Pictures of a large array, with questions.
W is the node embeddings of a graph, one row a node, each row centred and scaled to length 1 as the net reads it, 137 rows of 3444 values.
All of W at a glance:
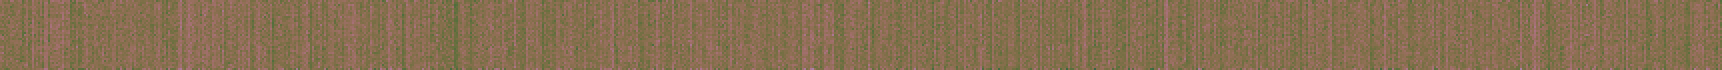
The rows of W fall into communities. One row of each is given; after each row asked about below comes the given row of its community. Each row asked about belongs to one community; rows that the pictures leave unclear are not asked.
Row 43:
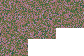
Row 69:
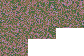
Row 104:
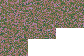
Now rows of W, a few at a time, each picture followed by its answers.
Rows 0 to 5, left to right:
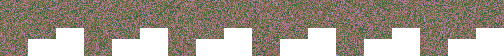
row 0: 43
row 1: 43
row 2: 43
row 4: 104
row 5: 43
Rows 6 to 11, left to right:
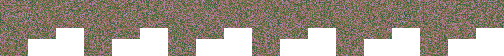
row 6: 43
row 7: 69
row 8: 104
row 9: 69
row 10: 43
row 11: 104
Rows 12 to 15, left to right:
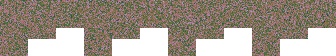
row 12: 104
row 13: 69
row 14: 43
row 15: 43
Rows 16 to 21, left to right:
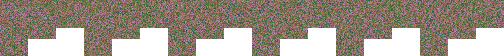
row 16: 104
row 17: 69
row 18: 104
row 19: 43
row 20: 69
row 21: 69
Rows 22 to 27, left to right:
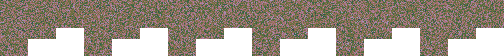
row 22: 43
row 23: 43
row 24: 69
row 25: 43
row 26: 43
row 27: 43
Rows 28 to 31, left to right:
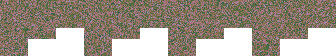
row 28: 104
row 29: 69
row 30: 104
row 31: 69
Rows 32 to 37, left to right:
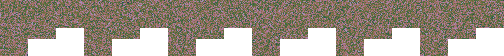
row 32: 69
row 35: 69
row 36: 43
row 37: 104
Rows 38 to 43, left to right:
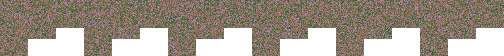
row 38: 43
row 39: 69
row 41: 69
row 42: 69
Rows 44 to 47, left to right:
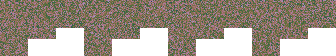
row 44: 69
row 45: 69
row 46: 43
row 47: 69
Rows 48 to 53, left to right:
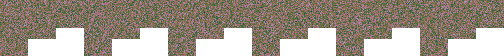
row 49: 43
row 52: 43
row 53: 43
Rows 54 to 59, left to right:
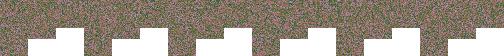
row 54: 69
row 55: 43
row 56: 104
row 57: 104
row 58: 69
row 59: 43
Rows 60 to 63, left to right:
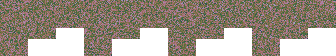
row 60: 43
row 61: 69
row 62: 104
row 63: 69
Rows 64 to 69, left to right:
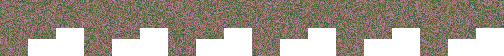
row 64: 43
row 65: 69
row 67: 43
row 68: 69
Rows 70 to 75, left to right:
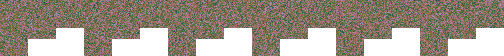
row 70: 69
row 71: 69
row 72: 43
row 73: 43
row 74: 104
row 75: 69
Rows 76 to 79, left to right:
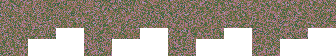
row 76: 104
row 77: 104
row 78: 69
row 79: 104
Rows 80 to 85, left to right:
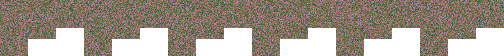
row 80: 43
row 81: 43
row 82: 69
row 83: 69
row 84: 104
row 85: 43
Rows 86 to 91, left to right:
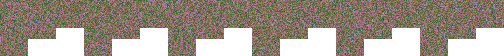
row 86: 43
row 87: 69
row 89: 43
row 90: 104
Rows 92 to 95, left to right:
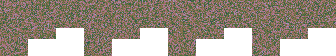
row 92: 104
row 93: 69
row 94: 104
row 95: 104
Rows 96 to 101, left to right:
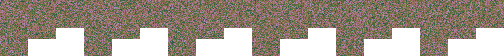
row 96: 104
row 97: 104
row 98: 104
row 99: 104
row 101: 69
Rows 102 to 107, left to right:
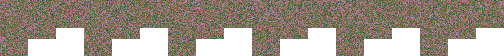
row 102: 104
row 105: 104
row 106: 104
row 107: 69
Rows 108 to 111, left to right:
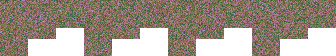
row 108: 69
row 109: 104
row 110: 69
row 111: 104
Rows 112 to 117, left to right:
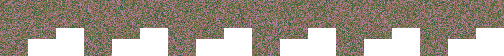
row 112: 69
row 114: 43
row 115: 43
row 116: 104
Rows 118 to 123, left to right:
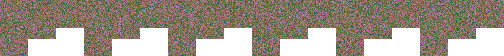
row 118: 104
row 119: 69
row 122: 104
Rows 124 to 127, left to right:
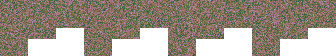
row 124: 69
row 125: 104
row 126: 43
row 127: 104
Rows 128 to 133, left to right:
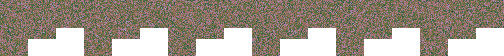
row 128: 43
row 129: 69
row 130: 104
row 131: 104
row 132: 69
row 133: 43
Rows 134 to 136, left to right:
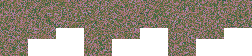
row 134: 69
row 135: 43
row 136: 69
